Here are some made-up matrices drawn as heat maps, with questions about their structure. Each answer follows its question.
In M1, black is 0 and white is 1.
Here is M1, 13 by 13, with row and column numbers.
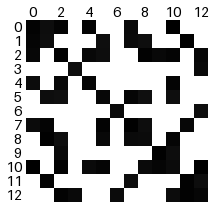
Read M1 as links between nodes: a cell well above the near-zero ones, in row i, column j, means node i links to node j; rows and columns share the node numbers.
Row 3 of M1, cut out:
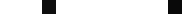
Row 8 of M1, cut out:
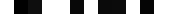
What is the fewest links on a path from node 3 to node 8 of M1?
1
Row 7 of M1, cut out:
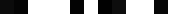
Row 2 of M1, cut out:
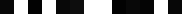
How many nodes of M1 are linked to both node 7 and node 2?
2
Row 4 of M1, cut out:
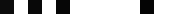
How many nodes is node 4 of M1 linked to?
9
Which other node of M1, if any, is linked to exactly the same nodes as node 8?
node 5
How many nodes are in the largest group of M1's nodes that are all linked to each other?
6
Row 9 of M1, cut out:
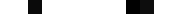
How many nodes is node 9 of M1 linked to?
10
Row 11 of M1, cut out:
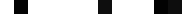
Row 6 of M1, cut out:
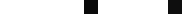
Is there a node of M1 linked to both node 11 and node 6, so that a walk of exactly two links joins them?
yes
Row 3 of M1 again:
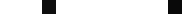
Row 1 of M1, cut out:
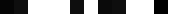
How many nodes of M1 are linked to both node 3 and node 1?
5
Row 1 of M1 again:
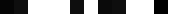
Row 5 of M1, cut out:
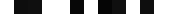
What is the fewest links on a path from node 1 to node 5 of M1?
2
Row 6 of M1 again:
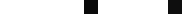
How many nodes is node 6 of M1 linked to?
11
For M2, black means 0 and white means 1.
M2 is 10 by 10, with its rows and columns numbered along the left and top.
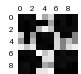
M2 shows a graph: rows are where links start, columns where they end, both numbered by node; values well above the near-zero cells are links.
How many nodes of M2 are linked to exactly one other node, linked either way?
1
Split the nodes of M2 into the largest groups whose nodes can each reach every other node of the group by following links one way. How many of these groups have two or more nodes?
1
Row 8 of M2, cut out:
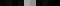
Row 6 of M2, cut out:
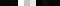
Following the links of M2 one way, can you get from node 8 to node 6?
yes
